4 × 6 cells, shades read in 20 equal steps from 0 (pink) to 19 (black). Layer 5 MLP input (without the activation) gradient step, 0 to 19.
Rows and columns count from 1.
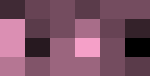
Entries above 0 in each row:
6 6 5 6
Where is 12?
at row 1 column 4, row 2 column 2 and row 4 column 6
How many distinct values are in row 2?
6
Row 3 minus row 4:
-3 7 0 -7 0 7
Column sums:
23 48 34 25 41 56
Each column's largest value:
14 16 10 12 11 19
